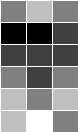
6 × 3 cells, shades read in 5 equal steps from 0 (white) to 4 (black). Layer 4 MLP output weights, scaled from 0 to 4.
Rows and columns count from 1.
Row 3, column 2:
3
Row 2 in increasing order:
3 4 4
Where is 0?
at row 6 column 2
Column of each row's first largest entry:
1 1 1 2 2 3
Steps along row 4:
up down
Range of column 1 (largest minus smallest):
3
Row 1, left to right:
2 1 2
